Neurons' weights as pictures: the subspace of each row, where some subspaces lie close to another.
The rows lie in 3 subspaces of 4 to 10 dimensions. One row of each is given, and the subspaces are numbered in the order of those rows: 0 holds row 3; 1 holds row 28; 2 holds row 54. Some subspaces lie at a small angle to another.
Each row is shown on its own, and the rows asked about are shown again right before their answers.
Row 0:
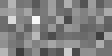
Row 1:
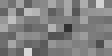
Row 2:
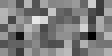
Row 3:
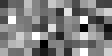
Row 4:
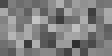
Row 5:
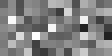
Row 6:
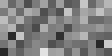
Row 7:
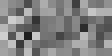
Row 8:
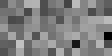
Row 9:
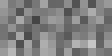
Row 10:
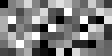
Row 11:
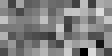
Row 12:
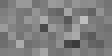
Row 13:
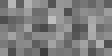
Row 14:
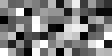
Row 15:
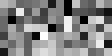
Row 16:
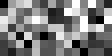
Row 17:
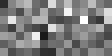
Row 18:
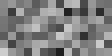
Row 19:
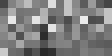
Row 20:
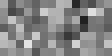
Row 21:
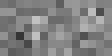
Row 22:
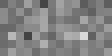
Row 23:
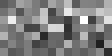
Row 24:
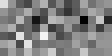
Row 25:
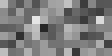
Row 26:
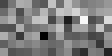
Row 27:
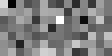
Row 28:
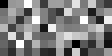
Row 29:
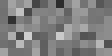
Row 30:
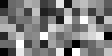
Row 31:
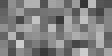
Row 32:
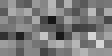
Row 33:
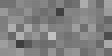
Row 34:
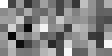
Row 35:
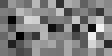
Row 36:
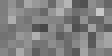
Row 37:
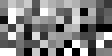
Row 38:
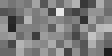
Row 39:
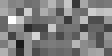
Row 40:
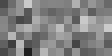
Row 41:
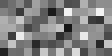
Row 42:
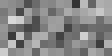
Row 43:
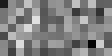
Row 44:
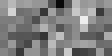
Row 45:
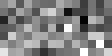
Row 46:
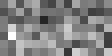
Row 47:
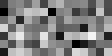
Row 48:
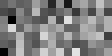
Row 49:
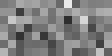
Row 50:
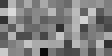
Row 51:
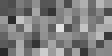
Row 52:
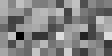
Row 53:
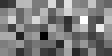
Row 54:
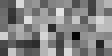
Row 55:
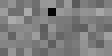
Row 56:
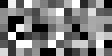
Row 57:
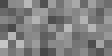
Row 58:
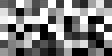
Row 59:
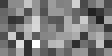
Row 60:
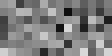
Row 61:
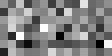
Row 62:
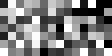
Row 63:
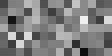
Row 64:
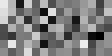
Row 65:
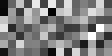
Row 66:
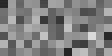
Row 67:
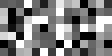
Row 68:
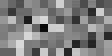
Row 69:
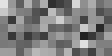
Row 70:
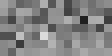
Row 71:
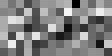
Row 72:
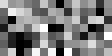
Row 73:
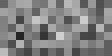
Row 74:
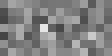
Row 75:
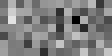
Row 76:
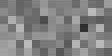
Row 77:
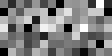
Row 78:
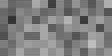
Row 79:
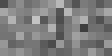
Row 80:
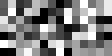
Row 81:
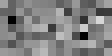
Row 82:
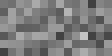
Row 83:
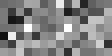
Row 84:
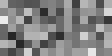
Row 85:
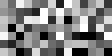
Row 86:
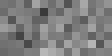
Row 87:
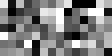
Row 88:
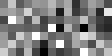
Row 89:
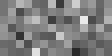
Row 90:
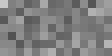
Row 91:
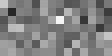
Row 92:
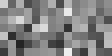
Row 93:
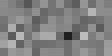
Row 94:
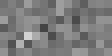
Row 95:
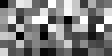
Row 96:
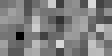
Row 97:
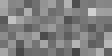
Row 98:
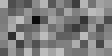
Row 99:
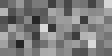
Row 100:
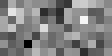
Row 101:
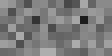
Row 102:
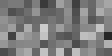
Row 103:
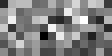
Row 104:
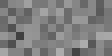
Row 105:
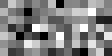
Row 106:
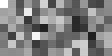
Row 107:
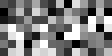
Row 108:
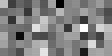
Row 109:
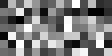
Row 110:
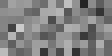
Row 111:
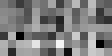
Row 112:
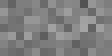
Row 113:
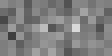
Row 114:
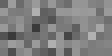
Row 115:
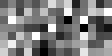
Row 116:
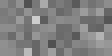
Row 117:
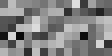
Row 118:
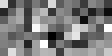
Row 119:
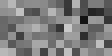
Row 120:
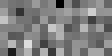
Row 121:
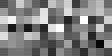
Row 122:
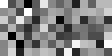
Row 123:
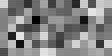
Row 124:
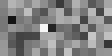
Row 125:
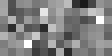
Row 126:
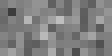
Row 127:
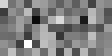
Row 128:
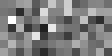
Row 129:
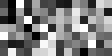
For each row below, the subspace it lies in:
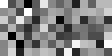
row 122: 1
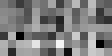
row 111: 2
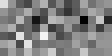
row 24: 0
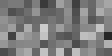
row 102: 2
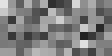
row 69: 2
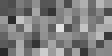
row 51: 0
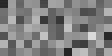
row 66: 2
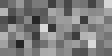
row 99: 2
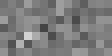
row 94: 2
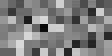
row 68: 2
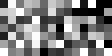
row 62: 0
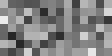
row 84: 2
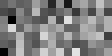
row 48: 0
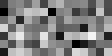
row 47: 2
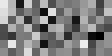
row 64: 2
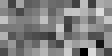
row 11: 0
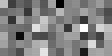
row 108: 2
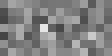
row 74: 2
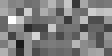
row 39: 0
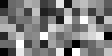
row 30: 0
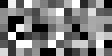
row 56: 2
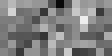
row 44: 2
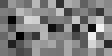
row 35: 2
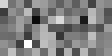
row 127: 2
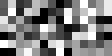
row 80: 2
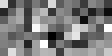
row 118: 2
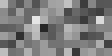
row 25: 2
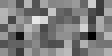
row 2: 2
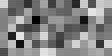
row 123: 0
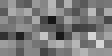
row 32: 2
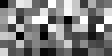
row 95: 0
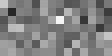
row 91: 2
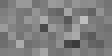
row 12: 2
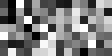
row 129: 2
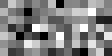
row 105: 2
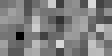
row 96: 2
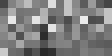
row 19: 0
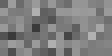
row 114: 2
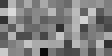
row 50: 2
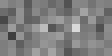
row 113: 2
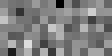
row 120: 2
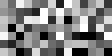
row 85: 1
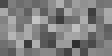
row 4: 2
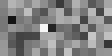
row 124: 2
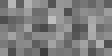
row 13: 2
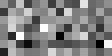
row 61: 2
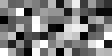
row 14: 2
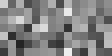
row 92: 2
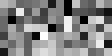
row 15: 0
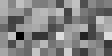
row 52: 0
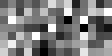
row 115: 0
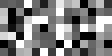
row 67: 2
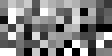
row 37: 2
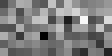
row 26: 0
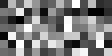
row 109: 0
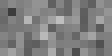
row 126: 2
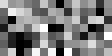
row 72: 2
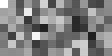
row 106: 2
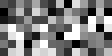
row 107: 2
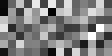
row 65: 2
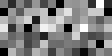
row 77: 2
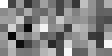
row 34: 2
